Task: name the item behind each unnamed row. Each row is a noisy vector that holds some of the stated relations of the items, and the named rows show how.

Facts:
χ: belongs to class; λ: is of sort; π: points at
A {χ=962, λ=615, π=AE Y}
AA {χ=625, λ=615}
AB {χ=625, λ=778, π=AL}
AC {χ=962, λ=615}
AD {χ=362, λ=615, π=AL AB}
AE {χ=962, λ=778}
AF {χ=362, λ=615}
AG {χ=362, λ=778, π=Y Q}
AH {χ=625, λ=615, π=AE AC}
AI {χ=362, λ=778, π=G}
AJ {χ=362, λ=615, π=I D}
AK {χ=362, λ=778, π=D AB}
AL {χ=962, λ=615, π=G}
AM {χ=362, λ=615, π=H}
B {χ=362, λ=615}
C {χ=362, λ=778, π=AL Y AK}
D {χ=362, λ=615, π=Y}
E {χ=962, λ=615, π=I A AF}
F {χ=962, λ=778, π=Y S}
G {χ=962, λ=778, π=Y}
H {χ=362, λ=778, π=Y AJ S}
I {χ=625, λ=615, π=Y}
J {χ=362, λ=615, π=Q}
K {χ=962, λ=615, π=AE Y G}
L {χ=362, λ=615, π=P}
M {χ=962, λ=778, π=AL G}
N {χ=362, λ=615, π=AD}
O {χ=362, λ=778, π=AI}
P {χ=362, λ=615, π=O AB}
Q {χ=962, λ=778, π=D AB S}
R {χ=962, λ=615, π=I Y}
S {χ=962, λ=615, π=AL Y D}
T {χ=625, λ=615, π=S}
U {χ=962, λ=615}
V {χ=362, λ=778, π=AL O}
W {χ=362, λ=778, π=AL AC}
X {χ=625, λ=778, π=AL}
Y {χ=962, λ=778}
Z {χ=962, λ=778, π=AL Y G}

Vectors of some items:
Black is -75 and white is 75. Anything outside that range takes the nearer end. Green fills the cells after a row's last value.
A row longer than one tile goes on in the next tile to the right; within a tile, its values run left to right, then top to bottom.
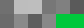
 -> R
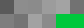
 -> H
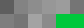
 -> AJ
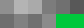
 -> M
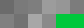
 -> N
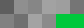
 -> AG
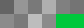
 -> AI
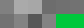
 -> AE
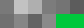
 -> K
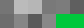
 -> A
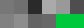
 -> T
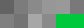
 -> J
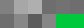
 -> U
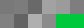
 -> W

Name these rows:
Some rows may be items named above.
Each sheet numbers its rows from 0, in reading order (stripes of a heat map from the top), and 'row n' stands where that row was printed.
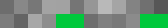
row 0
C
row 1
AL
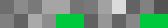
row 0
C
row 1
Q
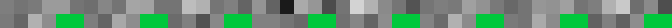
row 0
AD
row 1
C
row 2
Y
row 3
AB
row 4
G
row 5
V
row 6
AK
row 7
S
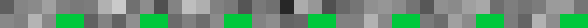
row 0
O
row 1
S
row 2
Z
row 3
T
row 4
P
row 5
D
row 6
AD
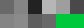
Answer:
I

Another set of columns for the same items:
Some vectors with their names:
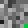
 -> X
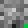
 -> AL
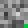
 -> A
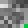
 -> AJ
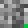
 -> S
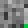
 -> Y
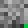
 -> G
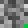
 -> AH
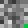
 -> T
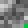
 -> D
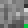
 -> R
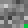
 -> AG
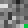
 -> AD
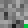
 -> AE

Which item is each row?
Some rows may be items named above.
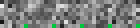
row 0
AB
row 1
D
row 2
O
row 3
S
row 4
I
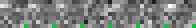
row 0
AJ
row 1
V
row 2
W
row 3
I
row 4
C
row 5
T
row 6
AK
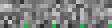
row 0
AI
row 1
U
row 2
Q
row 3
E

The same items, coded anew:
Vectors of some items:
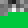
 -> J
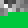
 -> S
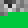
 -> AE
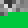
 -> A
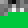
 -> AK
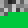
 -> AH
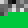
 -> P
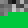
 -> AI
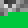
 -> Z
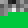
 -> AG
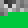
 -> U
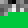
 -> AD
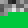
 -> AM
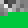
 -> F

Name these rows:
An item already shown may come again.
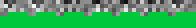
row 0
Q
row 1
S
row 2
I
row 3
W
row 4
V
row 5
I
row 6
G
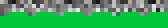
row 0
O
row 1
E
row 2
AJ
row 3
D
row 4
T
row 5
AB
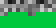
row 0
I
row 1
O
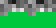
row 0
AJ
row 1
D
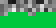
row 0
C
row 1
X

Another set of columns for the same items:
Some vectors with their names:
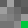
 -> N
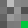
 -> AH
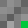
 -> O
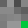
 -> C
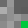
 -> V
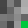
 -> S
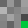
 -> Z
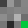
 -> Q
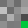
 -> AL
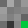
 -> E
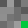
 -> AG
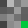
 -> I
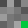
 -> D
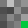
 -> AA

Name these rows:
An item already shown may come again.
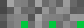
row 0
T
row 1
X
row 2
P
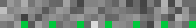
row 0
G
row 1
O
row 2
P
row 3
AI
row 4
AD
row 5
S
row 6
AB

